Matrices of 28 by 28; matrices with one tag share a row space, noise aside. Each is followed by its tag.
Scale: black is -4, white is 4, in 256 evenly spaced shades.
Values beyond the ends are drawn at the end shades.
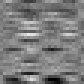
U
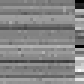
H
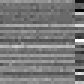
H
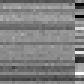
H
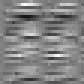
U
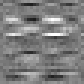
U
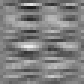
U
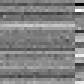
H
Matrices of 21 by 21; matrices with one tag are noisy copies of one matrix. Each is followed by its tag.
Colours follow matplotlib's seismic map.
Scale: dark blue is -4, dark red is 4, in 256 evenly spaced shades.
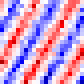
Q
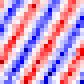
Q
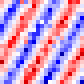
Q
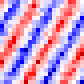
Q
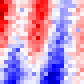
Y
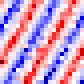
Q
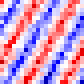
Q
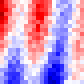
Y
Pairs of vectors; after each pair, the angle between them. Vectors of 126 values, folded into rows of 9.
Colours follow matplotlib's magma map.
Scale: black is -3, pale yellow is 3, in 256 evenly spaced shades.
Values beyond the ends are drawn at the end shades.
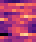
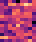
partly aligned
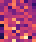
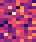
orthogonal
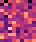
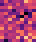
orthogonal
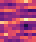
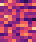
partly opposed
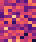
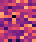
nearly opposite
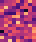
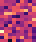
nearly opposite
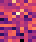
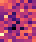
orthogonal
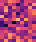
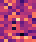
partly aligned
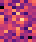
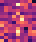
partly aligned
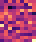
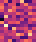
partly opposed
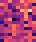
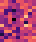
partly aligned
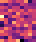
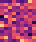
nearly opposite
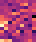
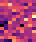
nearly opposite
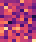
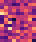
orthogonal
